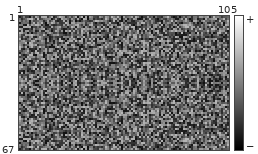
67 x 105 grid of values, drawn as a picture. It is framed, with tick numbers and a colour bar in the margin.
The values spread evenly over their range. The top and bottom halves mirror each other. On average the colour sits 40% of the way up the scale. No single row or column stands out from its neighbours. There are no regular stripes.
